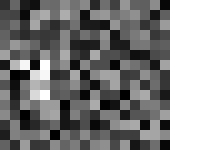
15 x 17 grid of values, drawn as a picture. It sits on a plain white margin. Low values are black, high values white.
Odd patch: rougher, in the middle left. Grain: fine. Mirror symmetry: none. Ninth with the highest average: middle left.
